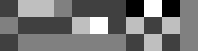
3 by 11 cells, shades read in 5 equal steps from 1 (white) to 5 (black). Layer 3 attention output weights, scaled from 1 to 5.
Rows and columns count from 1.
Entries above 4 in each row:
2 0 0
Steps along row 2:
up same same down down up down up down up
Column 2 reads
2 4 3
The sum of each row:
37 33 35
